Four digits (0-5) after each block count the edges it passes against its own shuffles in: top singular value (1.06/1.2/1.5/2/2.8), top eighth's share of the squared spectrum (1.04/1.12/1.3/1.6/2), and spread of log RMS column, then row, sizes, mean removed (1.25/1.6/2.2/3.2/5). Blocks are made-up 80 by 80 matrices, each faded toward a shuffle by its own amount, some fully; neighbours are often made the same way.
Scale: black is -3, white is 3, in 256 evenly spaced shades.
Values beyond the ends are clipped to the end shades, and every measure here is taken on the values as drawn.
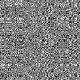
4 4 2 2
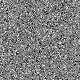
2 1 0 0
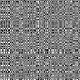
5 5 4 4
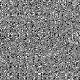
4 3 2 1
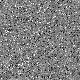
0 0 0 0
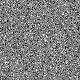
0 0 0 0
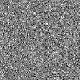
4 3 1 1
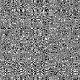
4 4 2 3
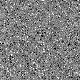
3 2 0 0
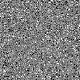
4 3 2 1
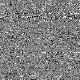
2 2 0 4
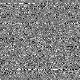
2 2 0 3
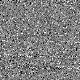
1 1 0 2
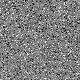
1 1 0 0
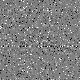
3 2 0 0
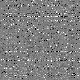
4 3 1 2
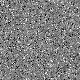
0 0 0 0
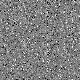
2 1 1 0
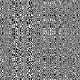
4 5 4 2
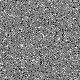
1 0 0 0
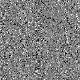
3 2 2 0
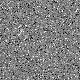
0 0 0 0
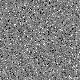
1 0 0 0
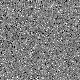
1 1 0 0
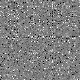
3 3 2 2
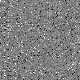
3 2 1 1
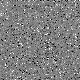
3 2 0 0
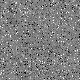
2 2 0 0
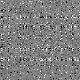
4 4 2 3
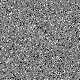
0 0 0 0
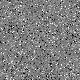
2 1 0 0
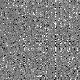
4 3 2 1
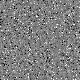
2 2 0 0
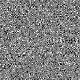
3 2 1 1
